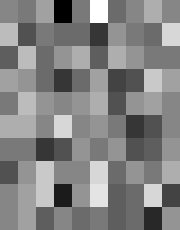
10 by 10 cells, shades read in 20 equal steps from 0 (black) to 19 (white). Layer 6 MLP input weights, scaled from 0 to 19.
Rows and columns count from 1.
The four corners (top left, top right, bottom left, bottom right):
10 10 10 11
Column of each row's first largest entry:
6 10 2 9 2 4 5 6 6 2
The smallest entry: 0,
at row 1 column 4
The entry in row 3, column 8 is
11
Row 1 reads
10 9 12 0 9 19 8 10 13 10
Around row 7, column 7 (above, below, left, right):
9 8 9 6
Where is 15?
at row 4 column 9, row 8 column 3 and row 9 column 3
